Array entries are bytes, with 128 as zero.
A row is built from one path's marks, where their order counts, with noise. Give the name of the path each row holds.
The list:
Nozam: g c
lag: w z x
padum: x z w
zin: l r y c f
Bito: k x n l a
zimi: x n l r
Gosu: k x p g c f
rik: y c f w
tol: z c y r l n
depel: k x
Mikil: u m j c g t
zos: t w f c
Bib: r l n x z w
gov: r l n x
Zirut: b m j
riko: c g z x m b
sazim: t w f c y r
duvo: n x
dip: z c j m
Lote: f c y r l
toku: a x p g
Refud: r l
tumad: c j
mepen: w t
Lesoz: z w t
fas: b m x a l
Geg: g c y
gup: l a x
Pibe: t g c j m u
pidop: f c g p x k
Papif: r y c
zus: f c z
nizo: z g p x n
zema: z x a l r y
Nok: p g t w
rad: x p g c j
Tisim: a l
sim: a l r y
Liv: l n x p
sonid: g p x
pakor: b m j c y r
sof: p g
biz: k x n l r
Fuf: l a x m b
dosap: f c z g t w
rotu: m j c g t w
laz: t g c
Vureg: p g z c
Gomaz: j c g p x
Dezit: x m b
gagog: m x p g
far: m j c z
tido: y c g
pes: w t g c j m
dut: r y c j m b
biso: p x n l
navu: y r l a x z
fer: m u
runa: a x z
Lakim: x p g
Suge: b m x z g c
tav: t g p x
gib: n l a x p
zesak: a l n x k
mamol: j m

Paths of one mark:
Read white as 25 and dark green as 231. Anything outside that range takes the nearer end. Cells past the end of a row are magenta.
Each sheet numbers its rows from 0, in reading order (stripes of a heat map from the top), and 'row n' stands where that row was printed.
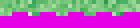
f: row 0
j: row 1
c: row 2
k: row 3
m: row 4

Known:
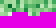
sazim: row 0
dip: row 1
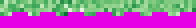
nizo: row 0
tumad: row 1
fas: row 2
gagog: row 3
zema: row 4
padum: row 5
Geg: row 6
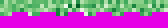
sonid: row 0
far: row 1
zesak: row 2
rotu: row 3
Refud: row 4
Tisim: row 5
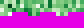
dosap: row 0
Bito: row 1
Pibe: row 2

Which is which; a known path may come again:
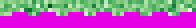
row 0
Lote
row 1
sim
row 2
dip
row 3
Pibe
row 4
Gomaz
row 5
sonid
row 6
dut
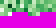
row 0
dosap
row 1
nizo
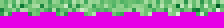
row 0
Bib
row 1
toku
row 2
Tisim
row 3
lag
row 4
gagog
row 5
Nozam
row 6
zus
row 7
navu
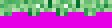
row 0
Suge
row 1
Bito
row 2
biz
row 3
zema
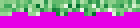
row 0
tido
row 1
sazim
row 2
gib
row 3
Fuf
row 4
rotu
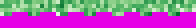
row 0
far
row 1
biso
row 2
pakor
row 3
duvo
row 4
tol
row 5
Dezit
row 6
fas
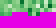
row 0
depel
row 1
zimi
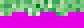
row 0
tumad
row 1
pes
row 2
Lakim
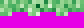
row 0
sof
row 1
zos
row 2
mepen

